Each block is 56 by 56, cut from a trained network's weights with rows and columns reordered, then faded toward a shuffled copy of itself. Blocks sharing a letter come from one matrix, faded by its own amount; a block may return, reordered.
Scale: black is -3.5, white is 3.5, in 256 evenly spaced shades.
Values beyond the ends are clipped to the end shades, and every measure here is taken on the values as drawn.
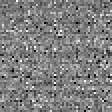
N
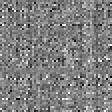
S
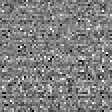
N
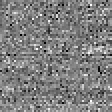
N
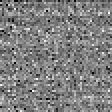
N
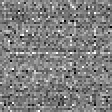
N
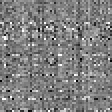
S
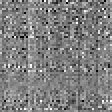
S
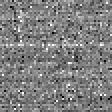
N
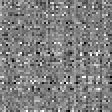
S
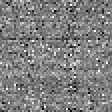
N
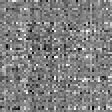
S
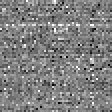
N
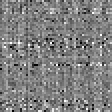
S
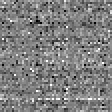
N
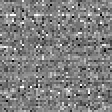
N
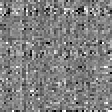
S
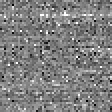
N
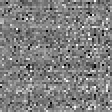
N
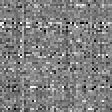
S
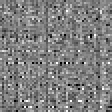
S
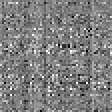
S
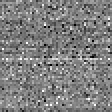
N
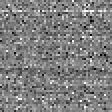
N
